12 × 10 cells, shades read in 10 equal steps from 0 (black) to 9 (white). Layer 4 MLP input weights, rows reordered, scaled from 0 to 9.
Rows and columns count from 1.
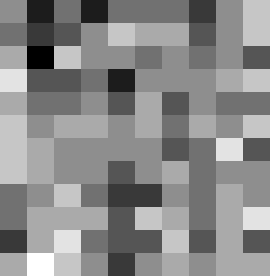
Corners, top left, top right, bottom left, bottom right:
5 7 6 6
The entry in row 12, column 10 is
6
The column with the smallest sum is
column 5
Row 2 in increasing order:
2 3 3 4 5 5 6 6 7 7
